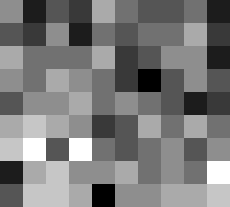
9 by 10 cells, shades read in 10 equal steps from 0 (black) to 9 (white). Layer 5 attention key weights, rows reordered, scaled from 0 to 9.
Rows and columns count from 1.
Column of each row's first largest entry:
5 9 1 3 4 2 2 10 2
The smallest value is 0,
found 2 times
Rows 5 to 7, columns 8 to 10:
3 1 2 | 4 6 4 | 5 3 5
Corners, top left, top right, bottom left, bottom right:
5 1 3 7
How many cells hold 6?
15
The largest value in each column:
7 9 7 9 6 6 6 6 6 9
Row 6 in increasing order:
2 3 4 4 5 6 6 6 6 7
